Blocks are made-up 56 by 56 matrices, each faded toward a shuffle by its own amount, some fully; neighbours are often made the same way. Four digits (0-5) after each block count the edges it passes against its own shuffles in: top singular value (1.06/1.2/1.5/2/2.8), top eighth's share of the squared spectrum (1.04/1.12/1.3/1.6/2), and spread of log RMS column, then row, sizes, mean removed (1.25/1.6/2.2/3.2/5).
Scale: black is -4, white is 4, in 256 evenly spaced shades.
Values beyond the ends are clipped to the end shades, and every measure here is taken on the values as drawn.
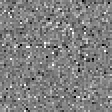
2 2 0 1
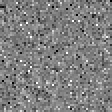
0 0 0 0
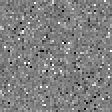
0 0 0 0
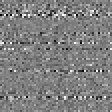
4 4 0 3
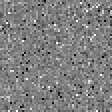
0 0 1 0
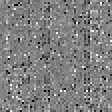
3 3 2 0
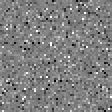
1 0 0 0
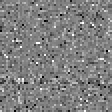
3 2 0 0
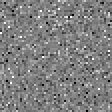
3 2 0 0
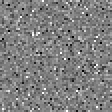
0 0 0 0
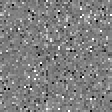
1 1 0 0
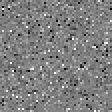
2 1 0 0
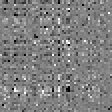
4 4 2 2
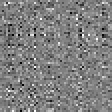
4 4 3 2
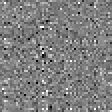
4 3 2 1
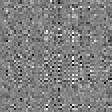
4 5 3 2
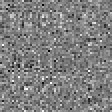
4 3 2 1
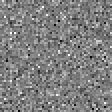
2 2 0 0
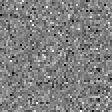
3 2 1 0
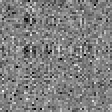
4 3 2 1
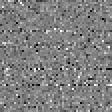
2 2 0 2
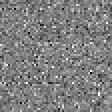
1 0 0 1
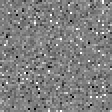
0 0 0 0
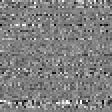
3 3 0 4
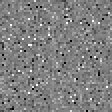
0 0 0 0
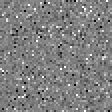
0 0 0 0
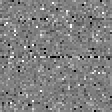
2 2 0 1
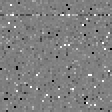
2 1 0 0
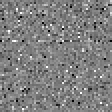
1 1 0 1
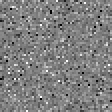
0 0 0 0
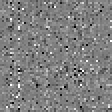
2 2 2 1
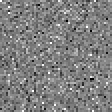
0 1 0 0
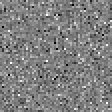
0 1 0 0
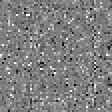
3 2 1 0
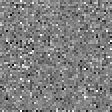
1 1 1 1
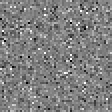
1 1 1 1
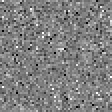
0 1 1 0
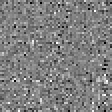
1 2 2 2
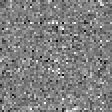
1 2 1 2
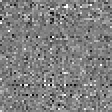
2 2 2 3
